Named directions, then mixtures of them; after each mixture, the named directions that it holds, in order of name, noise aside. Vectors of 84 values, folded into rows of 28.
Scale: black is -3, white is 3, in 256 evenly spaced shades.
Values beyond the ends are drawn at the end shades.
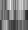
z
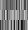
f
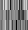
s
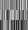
f, s, z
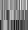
f, s, z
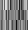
s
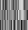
f, s, z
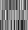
f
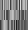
f, s, z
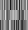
f, s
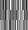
f, s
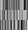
f, s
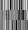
s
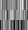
f, z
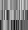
f, s, z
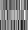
f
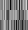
f, s
